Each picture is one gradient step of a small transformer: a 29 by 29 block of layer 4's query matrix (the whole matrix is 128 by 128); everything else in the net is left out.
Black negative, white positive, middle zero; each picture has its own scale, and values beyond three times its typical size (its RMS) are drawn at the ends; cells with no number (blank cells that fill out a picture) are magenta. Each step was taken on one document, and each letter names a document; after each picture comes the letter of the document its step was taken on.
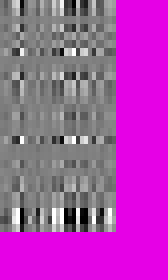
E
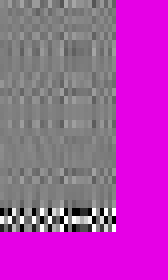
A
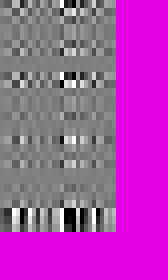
E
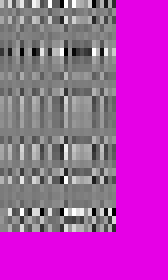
A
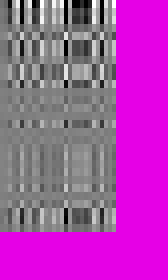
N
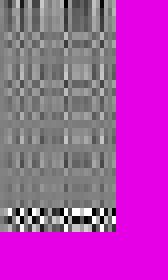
N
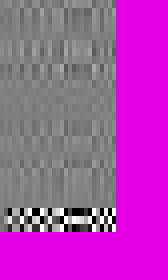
A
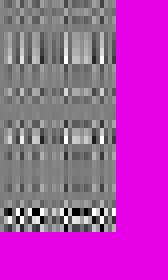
N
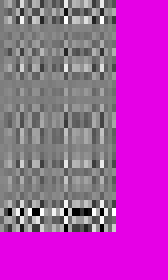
N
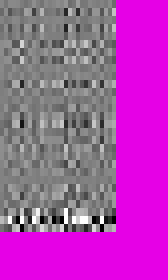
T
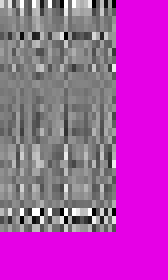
A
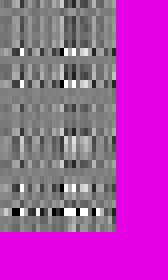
E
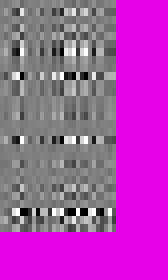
E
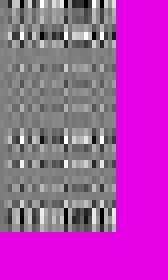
N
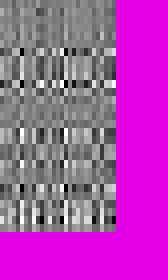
T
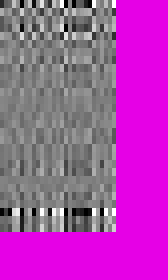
T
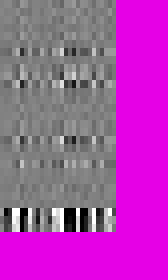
E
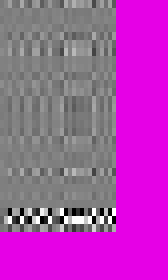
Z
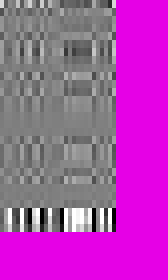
Z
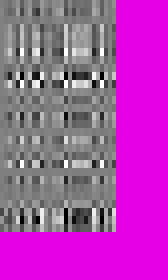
N
